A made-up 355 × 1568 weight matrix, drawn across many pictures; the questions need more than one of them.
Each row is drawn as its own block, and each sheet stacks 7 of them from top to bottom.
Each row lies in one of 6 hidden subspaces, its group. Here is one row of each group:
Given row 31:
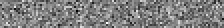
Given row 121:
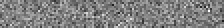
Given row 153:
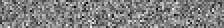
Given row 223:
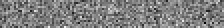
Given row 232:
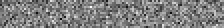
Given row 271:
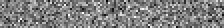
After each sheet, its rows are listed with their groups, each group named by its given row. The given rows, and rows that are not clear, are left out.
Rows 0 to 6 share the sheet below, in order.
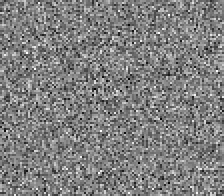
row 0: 31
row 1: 223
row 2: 121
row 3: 271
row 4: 223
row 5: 223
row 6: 31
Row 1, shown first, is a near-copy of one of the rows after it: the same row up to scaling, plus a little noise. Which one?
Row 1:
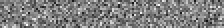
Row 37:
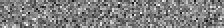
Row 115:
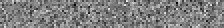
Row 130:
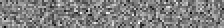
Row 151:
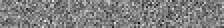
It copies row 37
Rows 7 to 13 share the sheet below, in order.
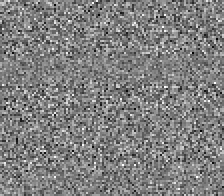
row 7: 31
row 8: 232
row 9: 153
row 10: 232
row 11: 271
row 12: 232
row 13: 31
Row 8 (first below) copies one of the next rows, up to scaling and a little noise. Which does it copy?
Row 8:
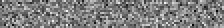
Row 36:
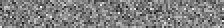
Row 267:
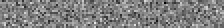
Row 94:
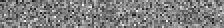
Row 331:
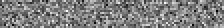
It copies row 331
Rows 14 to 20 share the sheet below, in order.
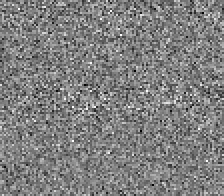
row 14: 223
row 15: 271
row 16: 232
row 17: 121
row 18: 223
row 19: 223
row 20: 121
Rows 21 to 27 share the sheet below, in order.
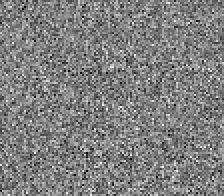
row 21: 153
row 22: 121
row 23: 271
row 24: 121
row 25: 153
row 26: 121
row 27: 153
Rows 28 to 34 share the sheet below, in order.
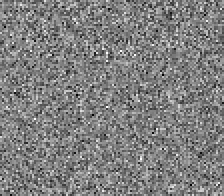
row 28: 223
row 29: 121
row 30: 232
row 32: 31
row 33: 223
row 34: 153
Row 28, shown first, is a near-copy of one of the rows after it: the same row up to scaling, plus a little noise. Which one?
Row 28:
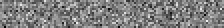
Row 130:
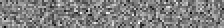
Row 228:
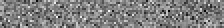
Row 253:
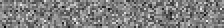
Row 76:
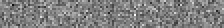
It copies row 253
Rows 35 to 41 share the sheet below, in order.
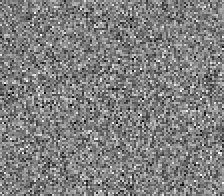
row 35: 121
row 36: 232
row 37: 223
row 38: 31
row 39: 153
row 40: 271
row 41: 121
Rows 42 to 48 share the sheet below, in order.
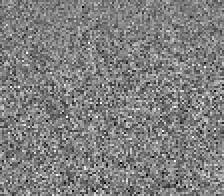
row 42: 153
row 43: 153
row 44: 232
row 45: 271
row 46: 153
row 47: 121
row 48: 121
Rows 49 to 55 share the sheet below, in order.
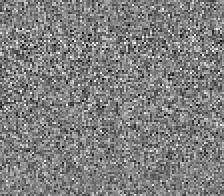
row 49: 31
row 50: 232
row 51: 153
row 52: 153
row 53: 232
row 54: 223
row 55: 121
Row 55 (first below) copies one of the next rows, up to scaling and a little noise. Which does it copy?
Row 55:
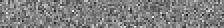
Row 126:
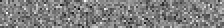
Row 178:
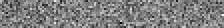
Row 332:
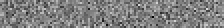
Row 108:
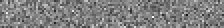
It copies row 108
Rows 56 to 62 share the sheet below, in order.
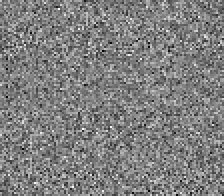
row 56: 121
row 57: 153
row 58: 121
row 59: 121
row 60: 153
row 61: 271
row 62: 271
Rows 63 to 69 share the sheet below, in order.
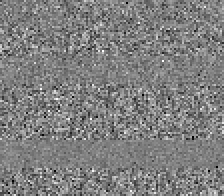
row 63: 121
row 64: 153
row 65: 31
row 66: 31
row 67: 153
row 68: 31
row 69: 31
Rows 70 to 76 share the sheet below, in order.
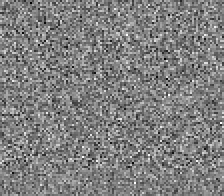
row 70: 31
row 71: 232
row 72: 232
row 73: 223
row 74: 271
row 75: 153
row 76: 223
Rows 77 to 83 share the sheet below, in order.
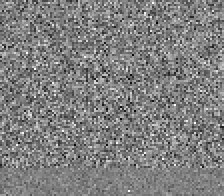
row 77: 153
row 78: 223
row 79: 121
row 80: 121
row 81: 271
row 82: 232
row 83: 153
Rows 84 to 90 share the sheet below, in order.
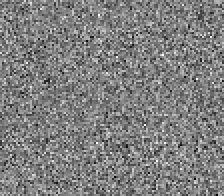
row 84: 271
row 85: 121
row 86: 271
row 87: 271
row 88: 232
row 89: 232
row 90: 31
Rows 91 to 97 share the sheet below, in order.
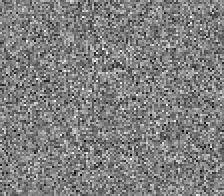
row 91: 153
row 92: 121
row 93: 271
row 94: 232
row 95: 223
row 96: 121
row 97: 223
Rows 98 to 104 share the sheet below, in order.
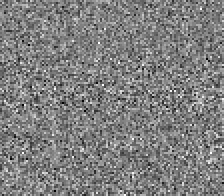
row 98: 223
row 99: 271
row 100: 153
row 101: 271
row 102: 223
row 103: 271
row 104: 121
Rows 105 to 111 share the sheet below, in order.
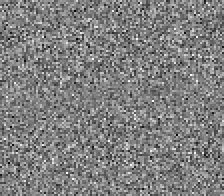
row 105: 153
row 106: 31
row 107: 31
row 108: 121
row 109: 223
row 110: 223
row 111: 153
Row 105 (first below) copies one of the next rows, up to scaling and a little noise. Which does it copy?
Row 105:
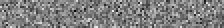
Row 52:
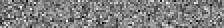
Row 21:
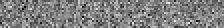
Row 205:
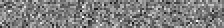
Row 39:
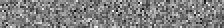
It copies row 39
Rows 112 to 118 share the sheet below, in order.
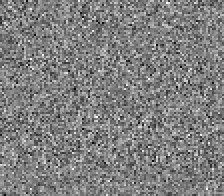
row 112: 153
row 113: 31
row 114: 271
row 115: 223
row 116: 153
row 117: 31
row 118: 223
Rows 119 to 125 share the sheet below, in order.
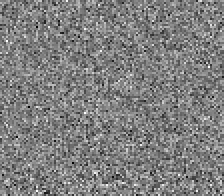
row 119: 31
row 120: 121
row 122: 271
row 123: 121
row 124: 121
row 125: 271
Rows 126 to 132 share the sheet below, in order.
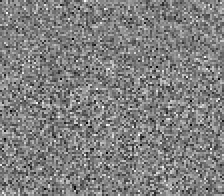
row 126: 121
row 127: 232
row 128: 223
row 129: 153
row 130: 223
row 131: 121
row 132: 223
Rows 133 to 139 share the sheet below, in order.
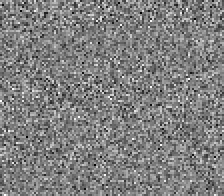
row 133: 223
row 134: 271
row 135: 153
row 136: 223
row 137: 223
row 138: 153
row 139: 223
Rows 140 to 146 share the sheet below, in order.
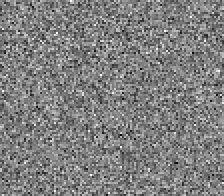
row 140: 153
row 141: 232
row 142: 223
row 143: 271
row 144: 121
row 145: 271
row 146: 121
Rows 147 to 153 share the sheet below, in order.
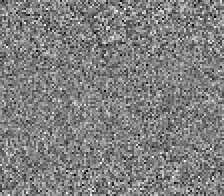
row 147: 153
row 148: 271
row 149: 232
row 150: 223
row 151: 223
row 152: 121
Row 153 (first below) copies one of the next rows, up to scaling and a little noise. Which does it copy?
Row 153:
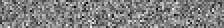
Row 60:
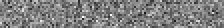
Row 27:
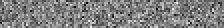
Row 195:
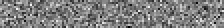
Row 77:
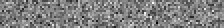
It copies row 27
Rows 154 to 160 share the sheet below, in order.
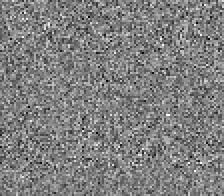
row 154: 271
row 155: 223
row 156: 121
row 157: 271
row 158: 153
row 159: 153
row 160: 271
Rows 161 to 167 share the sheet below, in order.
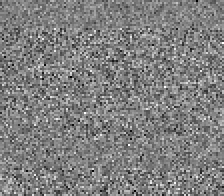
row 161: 232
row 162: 121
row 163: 31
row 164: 232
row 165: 121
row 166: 223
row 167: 31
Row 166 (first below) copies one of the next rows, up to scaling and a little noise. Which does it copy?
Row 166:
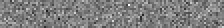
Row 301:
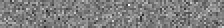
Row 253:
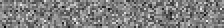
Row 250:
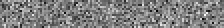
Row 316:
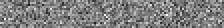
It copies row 301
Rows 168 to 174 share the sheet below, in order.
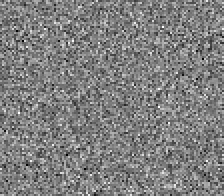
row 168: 31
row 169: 271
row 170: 271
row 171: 223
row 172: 223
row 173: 223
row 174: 121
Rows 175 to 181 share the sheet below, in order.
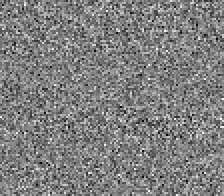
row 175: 31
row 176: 232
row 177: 223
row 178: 121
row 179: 271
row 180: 153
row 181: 271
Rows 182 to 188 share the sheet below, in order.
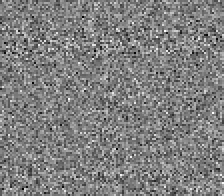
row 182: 153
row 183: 232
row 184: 31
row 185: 271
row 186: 223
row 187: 223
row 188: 271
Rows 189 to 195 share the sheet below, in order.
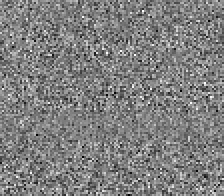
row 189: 153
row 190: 121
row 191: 223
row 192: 31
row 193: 271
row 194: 153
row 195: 153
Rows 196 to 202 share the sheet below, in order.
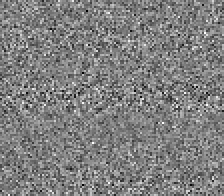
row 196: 223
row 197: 271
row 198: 153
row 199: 223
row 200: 31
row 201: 31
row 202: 153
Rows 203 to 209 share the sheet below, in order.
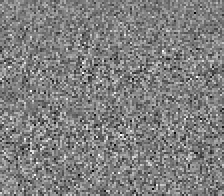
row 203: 121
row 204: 153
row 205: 153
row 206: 31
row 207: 121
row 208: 271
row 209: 31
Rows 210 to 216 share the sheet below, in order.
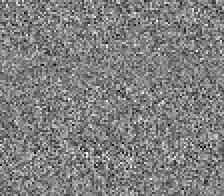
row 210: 232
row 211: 271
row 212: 31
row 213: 271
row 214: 31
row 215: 121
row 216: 223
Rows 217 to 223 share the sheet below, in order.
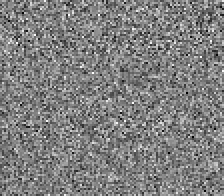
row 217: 271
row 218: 31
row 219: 271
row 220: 271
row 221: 153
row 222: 31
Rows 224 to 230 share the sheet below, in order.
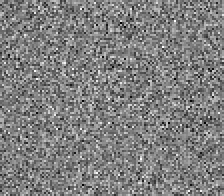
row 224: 121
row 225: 232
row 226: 271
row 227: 153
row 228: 223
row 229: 223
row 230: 153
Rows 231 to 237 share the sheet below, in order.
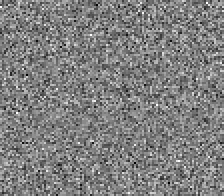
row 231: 153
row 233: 271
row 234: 232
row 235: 153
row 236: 31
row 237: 31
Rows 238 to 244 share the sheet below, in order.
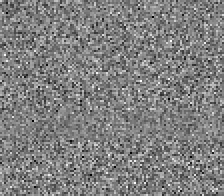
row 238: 121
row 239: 223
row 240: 271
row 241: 31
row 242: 223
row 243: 153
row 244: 232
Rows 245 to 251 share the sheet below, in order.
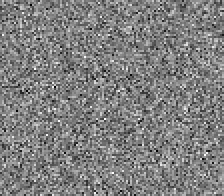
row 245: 153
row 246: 232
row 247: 121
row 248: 271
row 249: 223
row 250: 223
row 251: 121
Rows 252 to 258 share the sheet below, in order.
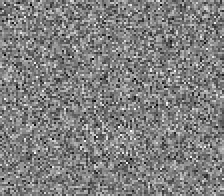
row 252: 153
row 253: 223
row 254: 31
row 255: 232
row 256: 121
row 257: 121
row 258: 153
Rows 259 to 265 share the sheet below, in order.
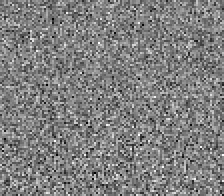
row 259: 223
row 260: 271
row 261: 223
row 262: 271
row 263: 223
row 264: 121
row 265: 271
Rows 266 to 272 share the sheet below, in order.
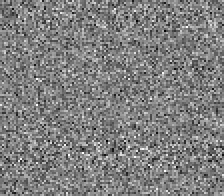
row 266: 31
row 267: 232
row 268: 271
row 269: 31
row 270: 232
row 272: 232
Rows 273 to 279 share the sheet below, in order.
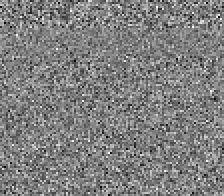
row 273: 153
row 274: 153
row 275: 223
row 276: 153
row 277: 121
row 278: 223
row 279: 232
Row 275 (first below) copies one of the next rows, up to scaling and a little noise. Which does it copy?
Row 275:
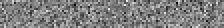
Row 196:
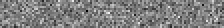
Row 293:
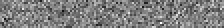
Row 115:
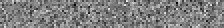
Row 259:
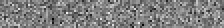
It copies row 115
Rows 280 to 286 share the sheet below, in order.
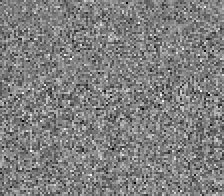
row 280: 121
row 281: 223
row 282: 31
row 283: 223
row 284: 271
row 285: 271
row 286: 232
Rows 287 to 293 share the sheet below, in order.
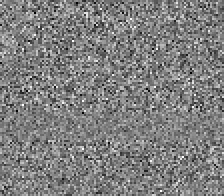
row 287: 121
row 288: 31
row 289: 153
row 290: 271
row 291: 232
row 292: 271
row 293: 223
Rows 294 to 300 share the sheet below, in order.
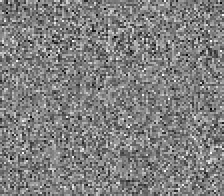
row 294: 121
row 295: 31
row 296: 232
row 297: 31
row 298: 153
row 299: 271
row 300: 271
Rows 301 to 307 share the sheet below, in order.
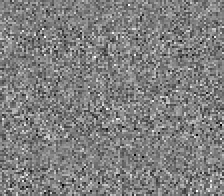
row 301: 223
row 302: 31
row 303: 31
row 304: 121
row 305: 271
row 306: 271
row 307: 271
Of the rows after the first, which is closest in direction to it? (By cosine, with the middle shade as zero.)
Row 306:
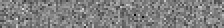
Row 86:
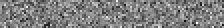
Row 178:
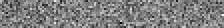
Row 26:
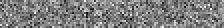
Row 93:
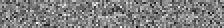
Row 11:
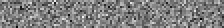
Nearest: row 86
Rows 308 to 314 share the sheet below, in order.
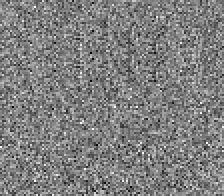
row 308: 31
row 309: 31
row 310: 31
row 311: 153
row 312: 271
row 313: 153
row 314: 121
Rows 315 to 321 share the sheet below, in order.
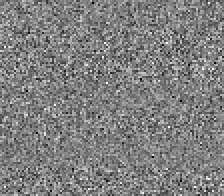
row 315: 31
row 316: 223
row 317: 271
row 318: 271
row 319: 31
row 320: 121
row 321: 223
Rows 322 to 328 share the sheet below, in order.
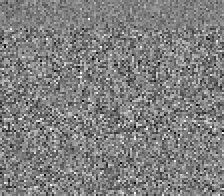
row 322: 121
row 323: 223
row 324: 31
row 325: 153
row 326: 232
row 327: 121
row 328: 232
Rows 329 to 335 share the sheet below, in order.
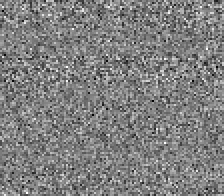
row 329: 271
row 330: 223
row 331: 232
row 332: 121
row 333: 31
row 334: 232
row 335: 223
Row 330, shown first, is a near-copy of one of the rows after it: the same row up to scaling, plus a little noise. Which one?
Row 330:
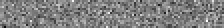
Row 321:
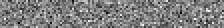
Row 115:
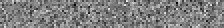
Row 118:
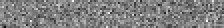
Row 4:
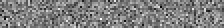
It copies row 118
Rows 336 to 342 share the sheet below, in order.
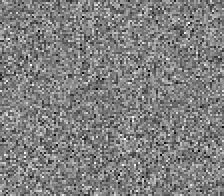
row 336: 153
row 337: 31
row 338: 153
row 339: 153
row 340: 121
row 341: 232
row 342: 153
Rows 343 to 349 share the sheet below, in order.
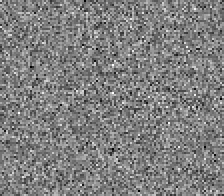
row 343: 121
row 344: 153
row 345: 271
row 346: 271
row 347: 223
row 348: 271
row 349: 223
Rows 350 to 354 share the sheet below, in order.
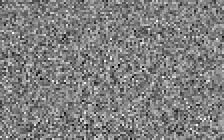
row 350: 232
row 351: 223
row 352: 153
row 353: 153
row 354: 121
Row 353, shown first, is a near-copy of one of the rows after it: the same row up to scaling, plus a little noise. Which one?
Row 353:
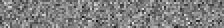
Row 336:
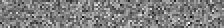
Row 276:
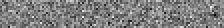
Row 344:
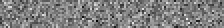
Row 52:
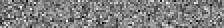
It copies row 344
